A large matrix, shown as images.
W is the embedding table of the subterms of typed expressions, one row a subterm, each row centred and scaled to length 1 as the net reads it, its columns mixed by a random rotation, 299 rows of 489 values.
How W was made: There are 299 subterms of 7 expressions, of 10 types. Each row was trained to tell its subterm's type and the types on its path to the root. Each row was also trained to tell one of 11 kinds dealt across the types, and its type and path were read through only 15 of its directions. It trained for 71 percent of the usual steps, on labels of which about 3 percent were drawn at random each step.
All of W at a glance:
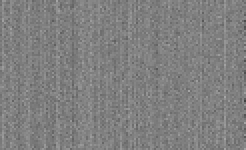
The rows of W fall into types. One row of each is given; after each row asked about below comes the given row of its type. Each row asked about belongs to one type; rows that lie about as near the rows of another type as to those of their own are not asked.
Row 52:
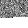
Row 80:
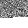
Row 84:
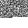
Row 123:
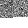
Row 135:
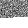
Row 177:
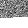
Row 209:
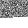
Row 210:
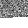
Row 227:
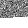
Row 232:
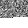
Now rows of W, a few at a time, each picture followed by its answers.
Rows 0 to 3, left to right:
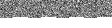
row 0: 209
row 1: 210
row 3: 123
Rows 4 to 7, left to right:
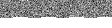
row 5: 210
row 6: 52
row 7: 80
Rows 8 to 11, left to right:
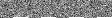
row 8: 84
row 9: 52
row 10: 209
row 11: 177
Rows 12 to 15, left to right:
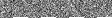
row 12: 84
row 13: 209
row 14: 232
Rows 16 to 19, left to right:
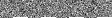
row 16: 80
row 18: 52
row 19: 227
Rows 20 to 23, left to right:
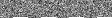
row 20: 135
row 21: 227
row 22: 227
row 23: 52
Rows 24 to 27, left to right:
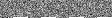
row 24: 232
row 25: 209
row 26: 135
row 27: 80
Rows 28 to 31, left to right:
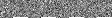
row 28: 84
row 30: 52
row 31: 227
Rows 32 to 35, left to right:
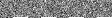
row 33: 232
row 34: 227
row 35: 209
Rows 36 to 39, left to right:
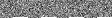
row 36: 209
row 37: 135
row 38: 80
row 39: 177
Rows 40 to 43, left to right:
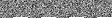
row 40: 209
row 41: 84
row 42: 80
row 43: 84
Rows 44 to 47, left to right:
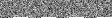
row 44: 210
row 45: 177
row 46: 232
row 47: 227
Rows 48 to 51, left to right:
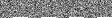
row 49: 210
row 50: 80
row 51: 52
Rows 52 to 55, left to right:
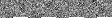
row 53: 84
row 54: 232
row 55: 80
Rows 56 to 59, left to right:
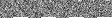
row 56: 232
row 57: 52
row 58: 209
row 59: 135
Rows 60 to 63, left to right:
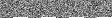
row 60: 227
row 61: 135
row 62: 123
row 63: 177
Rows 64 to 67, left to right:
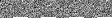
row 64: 135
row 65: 135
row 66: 210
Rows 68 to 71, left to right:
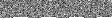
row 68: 210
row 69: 232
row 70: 210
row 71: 123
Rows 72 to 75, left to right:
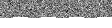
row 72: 80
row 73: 123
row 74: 209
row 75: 232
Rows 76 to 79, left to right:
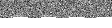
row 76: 232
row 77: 123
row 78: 177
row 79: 232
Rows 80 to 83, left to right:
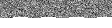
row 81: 52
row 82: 135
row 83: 52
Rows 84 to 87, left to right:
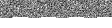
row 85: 80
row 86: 177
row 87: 135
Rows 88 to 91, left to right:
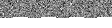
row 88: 227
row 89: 84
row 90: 210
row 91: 210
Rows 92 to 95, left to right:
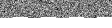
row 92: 209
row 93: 227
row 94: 177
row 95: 84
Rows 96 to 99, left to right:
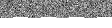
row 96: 123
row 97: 209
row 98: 177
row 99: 177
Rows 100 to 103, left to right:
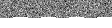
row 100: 232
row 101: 52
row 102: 52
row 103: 80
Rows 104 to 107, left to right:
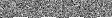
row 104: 84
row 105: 123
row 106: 232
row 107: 123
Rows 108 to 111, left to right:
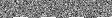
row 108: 232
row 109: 177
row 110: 123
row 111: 210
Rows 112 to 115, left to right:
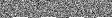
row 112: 209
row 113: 177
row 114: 227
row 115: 135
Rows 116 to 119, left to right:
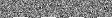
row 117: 80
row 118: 84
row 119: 177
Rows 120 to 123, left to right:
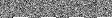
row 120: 80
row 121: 80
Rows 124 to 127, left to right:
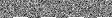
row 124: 80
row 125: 84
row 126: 209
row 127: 135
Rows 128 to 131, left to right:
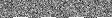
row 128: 123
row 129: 52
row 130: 227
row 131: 84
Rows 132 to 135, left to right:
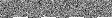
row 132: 52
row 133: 123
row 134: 84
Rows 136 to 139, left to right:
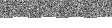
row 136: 209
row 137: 84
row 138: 209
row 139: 123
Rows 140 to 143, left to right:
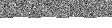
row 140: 84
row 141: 84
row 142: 80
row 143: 209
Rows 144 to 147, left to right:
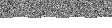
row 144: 227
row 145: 52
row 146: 210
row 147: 232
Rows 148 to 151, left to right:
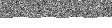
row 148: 227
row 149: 232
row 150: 135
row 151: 123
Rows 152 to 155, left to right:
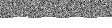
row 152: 210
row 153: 232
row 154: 232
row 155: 232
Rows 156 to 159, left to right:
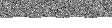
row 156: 80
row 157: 52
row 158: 135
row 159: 52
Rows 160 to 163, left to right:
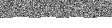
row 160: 123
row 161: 80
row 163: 135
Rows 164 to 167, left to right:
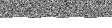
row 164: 209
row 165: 210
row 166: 52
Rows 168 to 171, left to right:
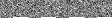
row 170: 84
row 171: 227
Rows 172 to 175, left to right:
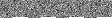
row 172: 52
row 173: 227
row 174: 210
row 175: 209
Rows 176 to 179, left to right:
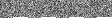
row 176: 232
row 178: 135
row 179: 177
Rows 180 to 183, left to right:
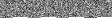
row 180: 210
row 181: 209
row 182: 80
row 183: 52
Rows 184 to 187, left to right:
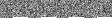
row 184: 209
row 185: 209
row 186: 209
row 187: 232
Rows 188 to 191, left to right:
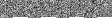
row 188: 177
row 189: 135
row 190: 52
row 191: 227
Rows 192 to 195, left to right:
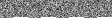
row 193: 177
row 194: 177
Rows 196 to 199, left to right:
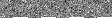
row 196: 135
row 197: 52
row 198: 123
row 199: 52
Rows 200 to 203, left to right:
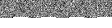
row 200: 80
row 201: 232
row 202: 210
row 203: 232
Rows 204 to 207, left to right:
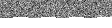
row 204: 227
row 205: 177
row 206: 123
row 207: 123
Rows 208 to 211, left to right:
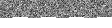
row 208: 227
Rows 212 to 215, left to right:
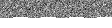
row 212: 232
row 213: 177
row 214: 123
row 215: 123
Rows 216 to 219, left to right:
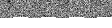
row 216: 210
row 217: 210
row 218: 123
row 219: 232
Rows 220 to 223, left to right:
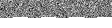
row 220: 177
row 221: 135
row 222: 227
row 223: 80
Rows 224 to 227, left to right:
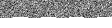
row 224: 177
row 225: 227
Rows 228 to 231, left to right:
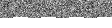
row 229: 209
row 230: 177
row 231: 135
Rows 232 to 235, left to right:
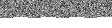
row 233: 84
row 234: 177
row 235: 210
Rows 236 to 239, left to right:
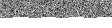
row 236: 84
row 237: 52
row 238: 210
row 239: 135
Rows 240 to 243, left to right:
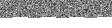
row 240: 209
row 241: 210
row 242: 84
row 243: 177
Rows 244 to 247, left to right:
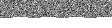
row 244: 227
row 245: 227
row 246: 209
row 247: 227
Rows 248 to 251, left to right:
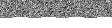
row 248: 209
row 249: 80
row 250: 209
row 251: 52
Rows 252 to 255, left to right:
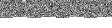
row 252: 135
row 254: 52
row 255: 210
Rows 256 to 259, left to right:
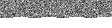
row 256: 209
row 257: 210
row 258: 232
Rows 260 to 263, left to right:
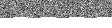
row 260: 52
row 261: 135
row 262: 80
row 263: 123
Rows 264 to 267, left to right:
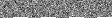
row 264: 177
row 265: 209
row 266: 52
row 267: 80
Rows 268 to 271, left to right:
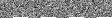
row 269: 135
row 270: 123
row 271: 209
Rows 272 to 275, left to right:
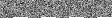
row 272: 227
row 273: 84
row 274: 52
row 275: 84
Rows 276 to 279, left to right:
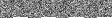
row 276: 84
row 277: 123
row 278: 210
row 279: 177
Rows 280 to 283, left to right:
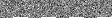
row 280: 177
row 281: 80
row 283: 123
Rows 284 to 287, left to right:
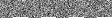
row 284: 209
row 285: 232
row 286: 209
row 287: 177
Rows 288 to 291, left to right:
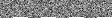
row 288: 232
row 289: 227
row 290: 177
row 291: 227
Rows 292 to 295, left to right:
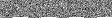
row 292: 135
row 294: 80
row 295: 209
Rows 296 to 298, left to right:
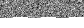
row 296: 123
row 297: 135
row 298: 227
